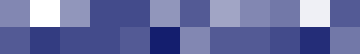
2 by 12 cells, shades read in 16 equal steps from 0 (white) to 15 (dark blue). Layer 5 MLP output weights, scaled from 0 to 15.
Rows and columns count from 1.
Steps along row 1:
down up up same down up down up up down up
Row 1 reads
8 0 7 12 12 7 11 6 8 9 1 11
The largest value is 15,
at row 2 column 6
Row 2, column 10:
12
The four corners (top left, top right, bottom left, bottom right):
8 11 11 9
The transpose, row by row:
8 11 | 0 13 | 7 12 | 12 12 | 12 11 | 7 15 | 11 8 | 6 11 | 8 11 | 9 12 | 1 14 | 11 9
